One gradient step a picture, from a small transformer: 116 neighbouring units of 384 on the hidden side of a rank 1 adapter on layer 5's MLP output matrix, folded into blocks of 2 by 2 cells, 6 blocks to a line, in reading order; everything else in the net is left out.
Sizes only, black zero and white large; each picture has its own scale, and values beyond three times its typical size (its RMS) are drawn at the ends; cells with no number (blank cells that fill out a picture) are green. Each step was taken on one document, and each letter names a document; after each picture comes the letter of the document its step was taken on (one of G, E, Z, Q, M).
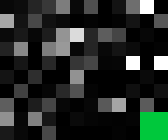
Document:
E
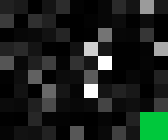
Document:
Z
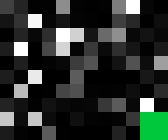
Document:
E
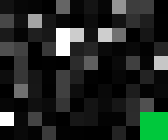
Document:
E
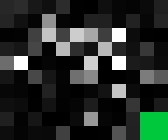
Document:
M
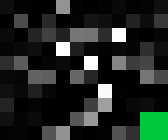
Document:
M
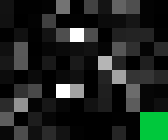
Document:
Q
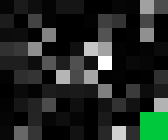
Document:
Z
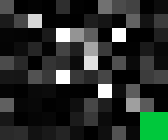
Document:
M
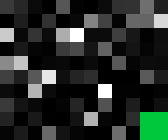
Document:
M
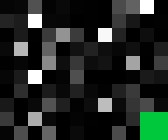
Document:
E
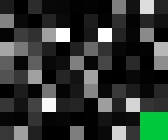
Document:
Z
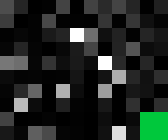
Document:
Q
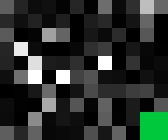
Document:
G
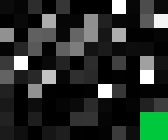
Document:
M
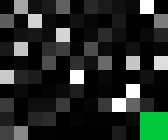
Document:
E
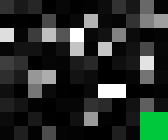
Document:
M
